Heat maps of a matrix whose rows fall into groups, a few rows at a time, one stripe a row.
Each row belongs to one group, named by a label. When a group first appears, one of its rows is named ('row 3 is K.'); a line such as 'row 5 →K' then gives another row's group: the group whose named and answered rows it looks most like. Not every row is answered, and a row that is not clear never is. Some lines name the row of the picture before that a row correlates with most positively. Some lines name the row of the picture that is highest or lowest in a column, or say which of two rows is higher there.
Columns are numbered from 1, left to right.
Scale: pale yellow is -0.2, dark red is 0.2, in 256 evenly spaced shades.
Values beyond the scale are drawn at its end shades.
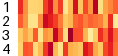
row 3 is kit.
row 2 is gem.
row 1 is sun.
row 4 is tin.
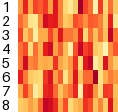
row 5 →tin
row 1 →gem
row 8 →gem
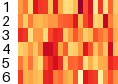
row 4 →gem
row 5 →kit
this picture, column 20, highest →5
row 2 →tin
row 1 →gem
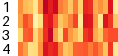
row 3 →tin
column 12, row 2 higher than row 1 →Yes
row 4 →gem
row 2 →tin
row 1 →gem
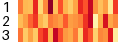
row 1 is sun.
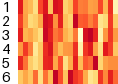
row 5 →sun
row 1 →gem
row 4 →tin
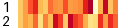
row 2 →kit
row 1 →tin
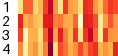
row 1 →tin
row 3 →sun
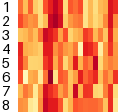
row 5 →sun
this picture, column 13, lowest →4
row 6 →sun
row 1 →kit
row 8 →gem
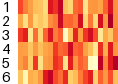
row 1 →kit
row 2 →kit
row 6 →gem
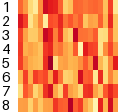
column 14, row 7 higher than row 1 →Yes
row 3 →sun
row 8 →kit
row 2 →kit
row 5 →sun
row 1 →gem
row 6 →gem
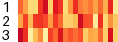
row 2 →gem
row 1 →gem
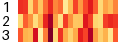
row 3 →sun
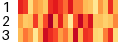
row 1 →kit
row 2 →sun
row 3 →tin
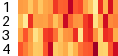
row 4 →sun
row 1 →kit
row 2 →tin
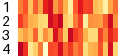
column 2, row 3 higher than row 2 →No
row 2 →kit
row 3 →kit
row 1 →sun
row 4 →kit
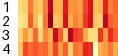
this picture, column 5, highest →4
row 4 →tin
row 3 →kit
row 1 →tin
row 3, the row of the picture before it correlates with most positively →3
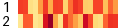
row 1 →kit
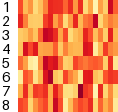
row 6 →tin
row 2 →sun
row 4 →tin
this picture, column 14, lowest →1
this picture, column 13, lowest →6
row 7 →gem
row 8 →gem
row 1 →kit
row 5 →gem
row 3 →gem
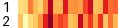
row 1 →tin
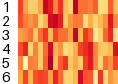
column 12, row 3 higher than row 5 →Yes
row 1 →sun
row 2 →kit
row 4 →sun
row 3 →tin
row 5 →sun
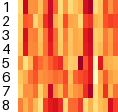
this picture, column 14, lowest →8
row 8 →kit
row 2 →tin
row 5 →gem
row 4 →tin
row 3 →tin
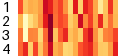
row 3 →sun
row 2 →gem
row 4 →sun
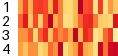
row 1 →gem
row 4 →kit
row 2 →sun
